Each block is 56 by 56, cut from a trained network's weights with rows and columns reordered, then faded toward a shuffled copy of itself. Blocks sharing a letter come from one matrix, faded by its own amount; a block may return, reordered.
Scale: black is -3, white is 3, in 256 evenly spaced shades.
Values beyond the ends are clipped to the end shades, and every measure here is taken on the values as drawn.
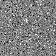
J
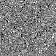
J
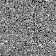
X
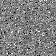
J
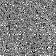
J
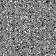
J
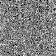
X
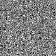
X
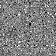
X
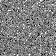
J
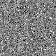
J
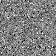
J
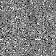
X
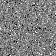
J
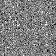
X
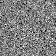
X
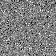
J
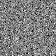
X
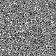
J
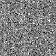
X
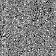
X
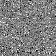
J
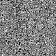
X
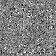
J
